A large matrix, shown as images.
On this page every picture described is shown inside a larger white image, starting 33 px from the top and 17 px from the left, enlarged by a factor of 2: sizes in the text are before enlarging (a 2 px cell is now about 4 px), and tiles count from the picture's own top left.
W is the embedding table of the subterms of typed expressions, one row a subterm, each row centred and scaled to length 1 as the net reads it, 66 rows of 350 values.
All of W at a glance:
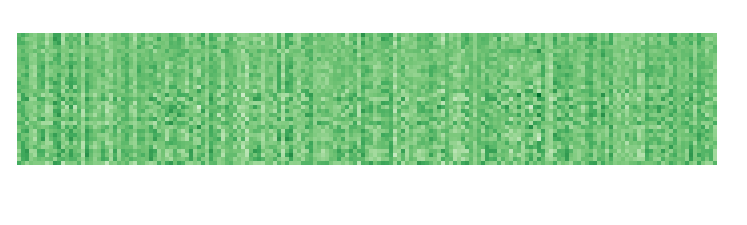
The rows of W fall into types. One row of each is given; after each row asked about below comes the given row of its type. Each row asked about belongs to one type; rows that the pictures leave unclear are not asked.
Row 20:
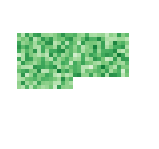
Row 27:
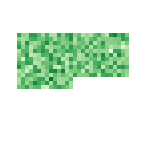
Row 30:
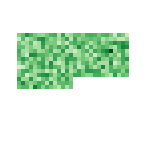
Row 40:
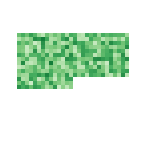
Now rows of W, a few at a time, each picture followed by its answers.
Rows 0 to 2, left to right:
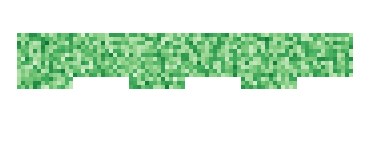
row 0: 27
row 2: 40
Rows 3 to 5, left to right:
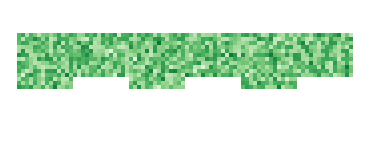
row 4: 20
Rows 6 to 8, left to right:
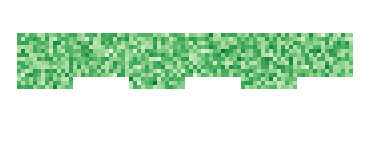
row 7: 27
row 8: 20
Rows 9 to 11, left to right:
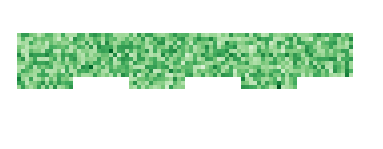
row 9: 30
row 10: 20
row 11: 40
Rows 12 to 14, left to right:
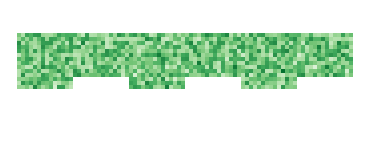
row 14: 20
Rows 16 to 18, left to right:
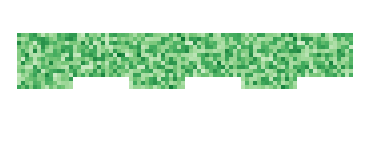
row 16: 40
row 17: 27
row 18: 27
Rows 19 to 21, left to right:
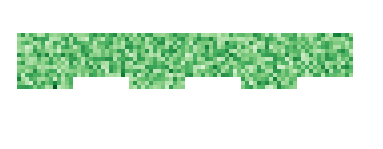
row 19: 40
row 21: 27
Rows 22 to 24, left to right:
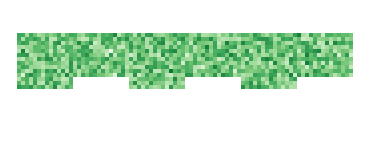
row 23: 20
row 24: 40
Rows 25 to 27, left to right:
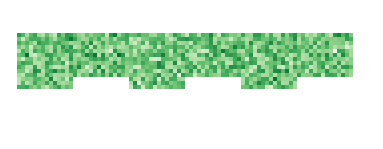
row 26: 30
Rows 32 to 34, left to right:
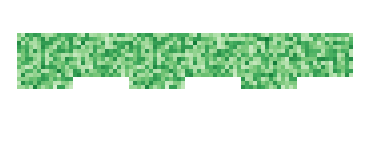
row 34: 40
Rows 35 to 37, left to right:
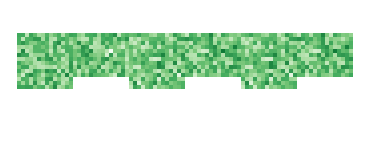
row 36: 30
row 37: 30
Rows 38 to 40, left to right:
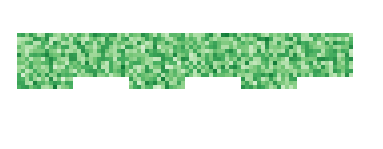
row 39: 27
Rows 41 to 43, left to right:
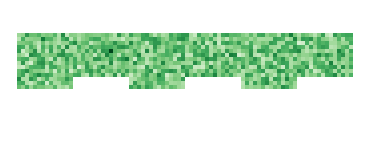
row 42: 40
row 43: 27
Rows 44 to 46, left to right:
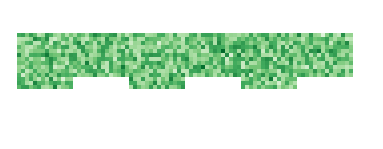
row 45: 30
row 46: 20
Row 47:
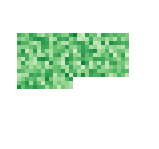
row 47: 40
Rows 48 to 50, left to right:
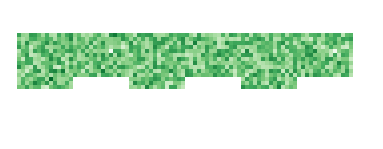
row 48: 27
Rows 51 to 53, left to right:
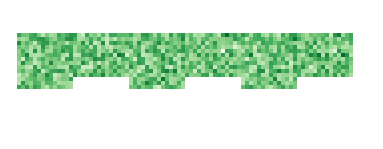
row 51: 40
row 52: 27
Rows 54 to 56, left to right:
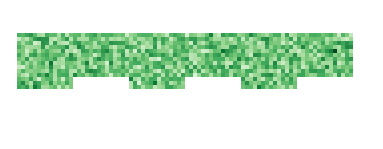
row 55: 27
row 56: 30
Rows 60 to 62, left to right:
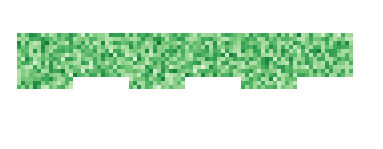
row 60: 27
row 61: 20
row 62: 20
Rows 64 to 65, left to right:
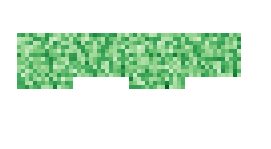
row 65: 40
